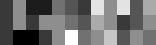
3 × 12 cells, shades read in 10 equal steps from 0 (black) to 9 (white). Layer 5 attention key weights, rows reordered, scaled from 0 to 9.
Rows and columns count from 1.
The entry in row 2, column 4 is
5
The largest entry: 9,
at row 3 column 6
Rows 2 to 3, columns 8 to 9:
6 5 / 5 7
